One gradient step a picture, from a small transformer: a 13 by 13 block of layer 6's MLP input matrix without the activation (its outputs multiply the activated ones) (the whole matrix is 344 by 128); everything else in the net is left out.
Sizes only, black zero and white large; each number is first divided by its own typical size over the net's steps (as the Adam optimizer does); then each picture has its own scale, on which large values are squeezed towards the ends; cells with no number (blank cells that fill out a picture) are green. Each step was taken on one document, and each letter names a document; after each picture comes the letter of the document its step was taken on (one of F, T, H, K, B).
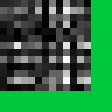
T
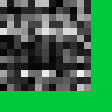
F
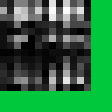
T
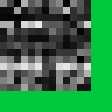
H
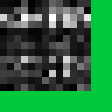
T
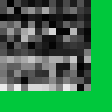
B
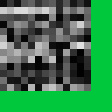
B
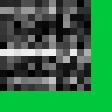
B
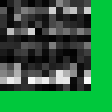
H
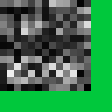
H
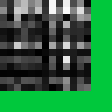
T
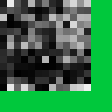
F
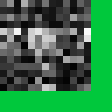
F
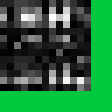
T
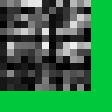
F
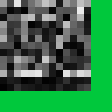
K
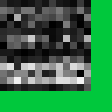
H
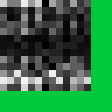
H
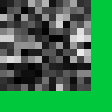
F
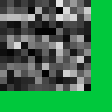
K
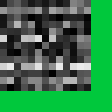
H
